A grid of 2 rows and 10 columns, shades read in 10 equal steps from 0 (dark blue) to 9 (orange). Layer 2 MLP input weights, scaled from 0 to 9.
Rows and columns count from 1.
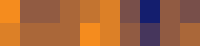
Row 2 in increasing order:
2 5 5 6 6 6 6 8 8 9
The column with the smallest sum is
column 8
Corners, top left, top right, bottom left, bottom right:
9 4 8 6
